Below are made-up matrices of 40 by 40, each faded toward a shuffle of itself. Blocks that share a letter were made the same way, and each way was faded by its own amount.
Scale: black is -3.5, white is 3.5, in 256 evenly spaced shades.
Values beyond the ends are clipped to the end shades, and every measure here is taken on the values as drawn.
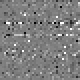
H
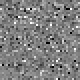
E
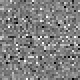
E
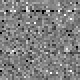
E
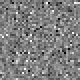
E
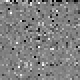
H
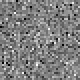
E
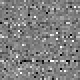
E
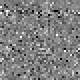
E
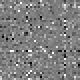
H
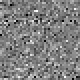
E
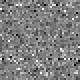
E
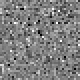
E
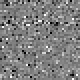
E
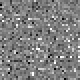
E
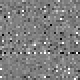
H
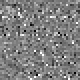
E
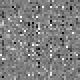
H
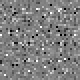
H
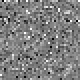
E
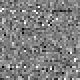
E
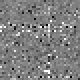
H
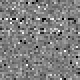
E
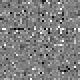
H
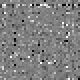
H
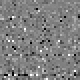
H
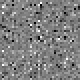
H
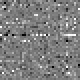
H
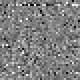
E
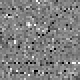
E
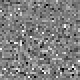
E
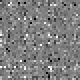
H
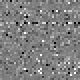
H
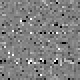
H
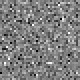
E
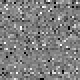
E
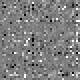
H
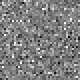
E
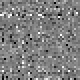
H
